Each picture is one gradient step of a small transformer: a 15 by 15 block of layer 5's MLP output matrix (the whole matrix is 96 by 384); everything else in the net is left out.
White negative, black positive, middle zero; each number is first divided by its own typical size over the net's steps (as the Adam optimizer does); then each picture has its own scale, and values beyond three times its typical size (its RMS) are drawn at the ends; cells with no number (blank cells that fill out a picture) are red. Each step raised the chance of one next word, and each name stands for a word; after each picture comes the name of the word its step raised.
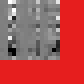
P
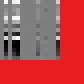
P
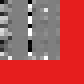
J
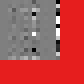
J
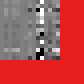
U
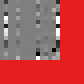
J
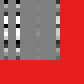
J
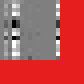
U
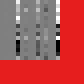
P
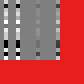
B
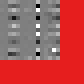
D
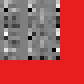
U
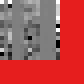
P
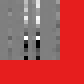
P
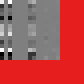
D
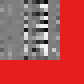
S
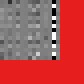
S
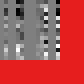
S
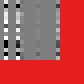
B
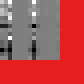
P
